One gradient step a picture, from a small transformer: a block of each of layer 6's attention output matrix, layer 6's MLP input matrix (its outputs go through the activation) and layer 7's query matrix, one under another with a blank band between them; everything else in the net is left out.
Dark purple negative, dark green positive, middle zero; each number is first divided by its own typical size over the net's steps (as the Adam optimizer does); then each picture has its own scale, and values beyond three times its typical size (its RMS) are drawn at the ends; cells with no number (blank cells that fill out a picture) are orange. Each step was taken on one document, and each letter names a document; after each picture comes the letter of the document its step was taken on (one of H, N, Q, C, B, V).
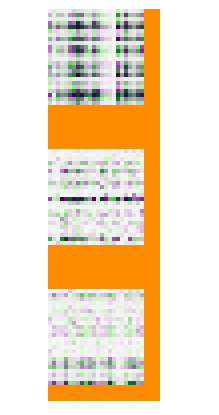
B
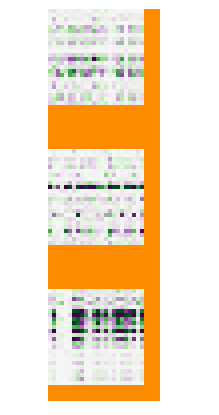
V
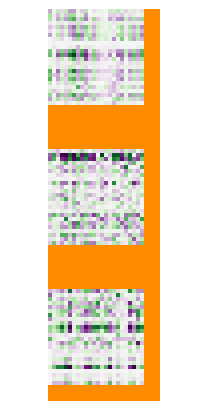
B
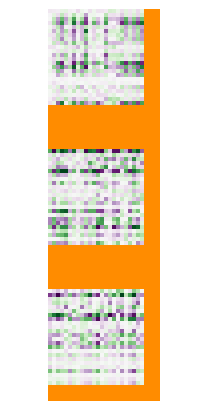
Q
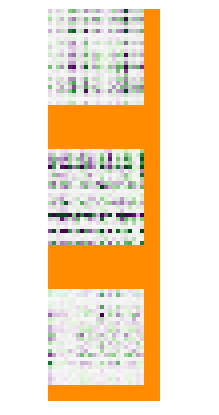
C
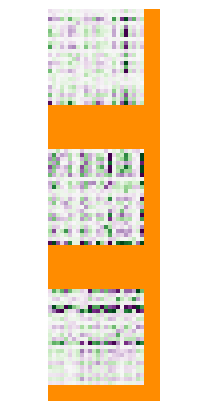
C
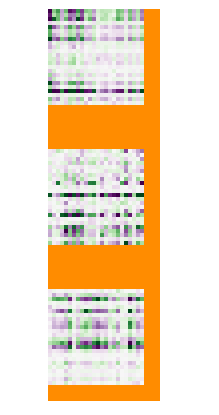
B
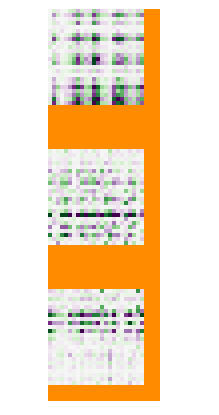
C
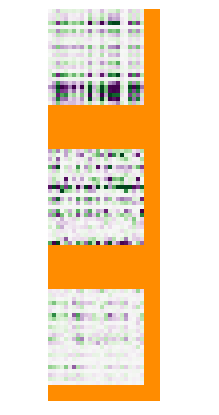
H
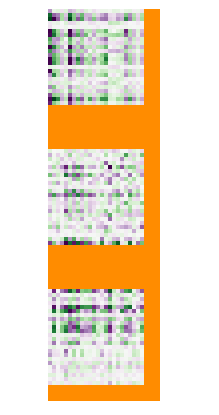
B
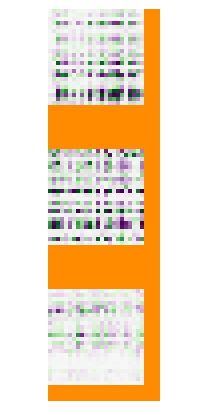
H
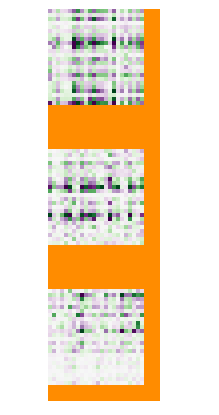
V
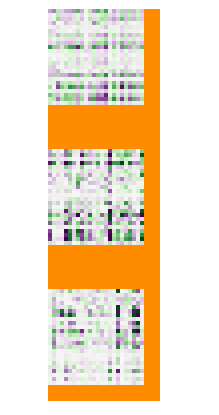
V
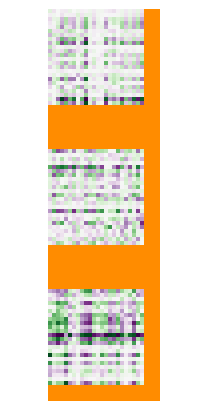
Q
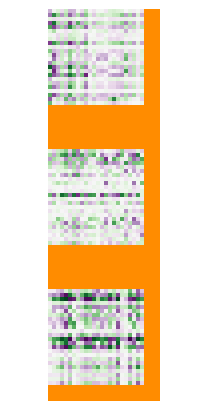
B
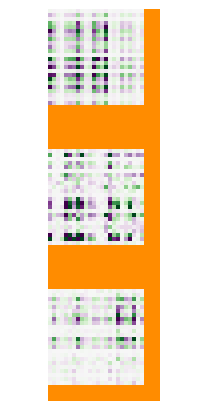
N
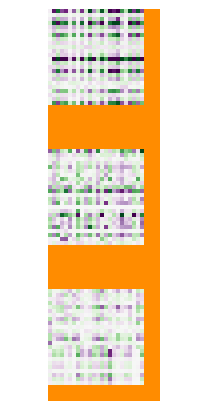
H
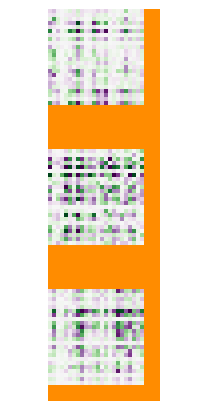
V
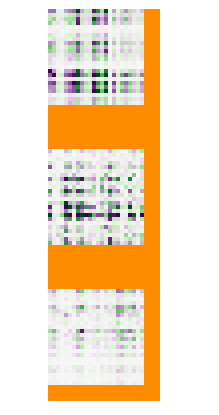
V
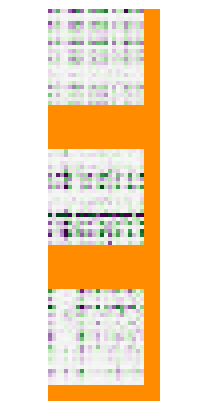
V
